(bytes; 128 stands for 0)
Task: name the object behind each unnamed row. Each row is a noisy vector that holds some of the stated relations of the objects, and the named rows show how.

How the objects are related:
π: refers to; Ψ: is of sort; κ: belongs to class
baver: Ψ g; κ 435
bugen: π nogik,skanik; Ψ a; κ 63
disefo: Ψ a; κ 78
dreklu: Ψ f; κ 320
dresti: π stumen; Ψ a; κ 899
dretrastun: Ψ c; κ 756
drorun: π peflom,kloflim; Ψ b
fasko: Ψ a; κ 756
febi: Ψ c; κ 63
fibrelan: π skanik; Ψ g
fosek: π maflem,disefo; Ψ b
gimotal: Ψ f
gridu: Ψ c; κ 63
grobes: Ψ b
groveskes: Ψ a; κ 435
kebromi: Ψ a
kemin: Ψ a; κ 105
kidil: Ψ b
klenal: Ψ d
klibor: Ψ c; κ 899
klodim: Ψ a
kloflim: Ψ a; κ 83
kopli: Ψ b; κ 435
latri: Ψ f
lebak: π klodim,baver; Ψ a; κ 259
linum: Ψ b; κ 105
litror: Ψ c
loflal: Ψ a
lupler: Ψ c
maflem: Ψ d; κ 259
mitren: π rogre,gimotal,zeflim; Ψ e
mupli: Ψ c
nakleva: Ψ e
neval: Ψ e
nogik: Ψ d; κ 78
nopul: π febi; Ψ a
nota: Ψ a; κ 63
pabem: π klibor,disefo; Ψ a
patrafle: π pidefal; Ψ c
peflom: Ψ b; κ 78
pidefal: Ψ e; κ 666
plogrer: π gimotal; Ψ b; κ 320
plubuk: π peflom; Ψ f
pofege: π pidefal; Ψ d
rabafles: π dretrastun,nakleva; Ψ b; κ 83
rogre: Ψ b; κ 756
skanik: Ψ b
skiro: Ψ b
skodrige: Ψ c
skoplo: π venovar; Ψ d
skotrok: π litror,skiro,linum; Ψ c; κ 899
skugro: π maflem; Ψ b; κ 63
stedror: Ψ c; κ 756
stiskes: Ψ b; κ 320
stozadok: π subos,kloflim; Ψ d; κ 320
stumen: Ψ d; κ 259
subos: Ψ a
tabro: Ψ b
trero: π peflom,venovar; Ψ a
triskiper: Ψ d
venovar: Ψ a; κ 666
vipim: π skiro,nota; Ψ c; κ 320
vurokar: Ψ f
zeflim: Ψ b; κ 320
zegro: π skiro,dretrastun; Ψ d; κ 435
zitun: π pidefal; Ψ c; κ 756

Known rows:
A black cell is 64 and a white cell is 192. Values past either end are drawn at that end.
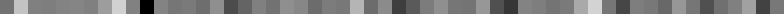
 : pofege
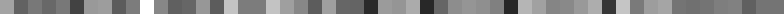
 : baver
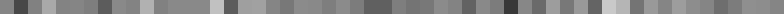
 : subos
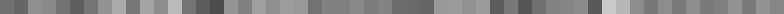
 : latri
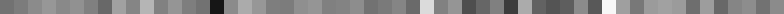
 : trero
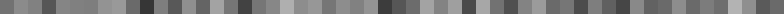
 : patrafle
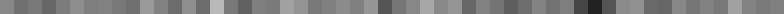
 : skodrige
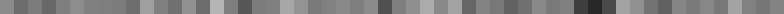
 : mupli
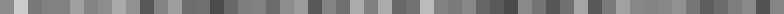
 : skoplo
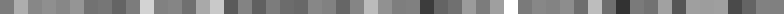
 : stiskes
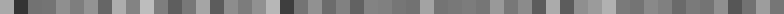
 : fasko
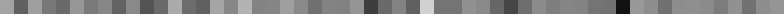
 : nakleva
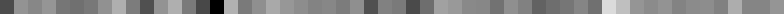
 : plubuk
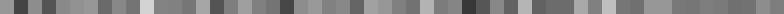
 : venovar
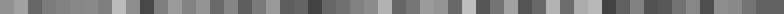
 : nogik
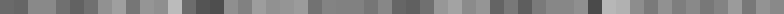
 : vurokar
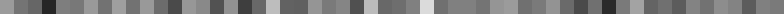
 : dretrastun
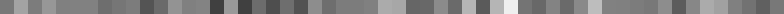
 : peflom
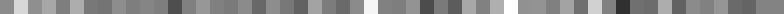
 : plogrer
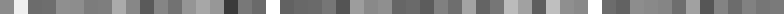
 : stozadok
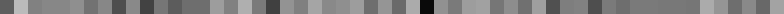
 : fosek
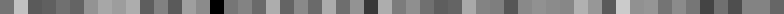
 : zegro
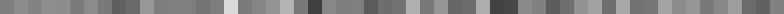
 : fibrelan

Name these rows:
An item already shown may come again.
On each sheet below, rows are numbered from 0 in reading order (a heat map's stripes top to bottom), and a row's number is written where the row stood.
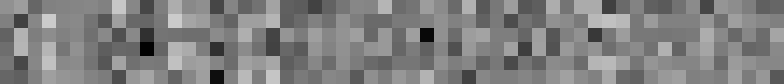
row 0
nogik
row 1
kloflim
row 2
fosek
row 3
rabafles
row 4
kloflim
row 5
bugen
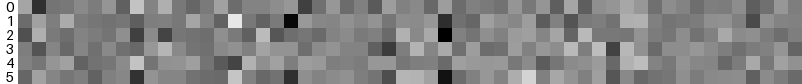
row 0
fasko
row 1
skiro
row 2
skugro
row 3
kemin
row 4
gimotal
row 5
linum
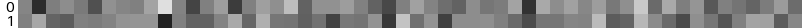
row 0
groveskes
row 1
maflem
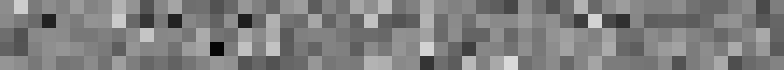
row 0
skoplo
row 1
zitun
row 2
nota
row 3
bugen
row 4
rogre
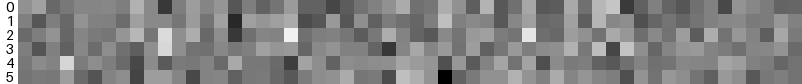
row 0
nogik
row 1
disefo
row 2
dreklu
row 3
kemin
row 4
skanik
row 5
kopli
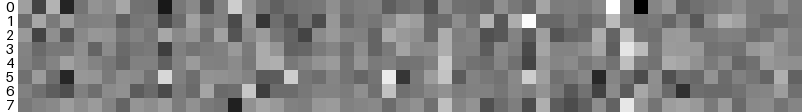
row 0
pidefal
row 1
peflom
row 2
venovar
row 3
lebak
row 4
nopul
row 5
vipim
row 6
skotrok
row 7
trero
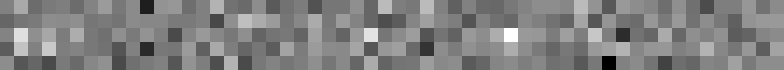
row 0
stumen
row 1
pabem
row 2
plogrer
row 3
drorun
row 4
klibor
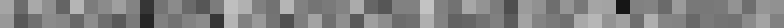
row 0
mitren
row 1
dresti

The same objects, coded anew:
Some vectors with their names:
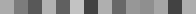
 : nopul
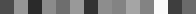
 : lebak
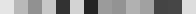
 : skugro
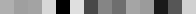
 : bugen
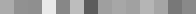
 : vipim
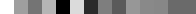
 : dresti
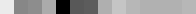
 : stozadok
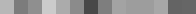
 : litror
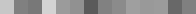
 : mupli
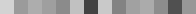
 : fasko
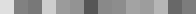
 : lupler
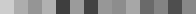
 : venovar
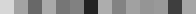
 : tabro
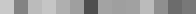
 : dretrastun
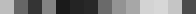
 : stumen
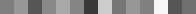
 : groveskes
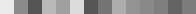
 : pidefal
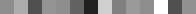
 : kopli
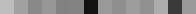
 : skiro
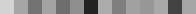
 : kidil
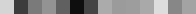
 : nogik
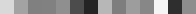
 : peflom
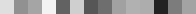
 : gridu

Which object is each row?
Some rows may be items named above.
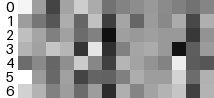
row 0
mitren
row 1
nopul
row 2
skiro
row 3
nota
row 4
baver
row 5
plubuk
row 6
rabafles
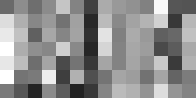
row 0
baver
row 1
rabafles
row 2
plogrer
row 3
rogre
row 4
drorun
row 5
skotrok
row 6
maflem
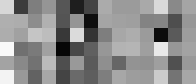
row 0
nogik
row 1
linum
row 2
nota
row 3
skoplo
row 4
fibrelan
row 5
plubuk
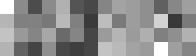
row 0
gimotal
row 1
disefo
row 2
dreklu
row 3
zegro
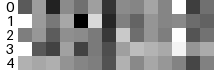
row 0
lebak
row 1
dresti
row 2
groveskes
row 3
pofege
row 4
kloflim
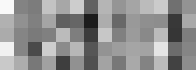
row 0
zitun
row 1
skanik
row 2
disefo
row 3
patrafle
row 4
trero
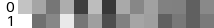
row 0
kemin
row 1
klibor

